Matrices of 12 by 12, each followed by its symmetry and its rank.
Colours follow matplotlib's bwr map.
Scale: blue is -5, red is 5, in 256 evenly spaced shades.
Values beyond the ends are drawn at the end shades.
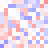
antisymmetric, full rank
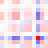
symmetric, rank two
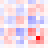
symmetric, rank two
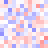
neither, full rank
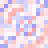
symmetric, full rank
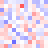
neither, full rank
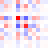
symmetric, rank two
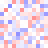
antisymmetric, full rank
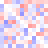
antisymmetric, full rank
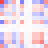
symmetric, rank two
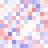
antisymmetric, full rank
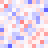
symmetric, full rank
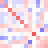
symmetric, full rank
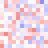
neither, full rank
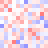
symmetric, full rank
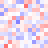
neither, full rank
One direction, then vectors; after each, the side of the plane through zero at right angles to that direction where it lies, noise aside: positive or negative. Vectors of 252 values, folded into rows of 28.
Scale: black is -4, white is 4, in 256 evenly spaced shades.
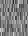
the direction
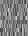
negative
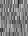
negative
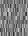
negative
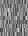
negative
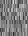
negative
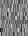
negative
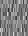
positive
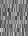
positive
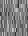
negative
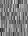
negative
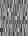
negative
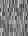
positive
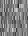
negative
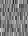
positive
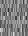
positive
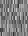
negative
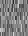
positive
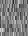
positive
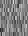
negative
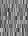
positive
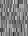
negative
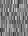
negative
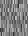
negative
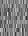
positive
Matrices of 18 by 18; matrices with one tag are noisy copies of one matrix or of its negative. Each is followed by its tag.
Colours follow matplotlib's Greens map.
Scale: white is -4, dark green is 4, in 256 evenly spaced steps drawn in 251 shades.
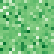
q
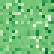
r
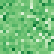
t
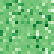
r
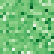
t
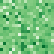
q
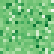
r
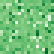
r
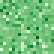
q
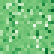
r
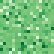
q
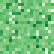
r
